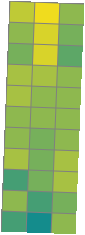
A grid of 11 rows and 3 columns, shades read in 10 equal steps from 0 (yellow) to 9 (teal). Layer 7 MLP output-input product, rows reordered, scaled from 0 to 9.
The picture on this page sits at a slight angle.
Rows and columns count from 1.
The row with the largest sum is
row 11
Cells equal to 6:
1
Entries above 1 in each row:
2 2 2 3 3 3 3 3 3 3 3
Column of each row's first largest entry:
3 3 3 3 2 1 2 2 1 2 2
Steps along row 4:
same up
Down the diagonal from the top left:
2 1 6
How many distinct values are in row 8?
2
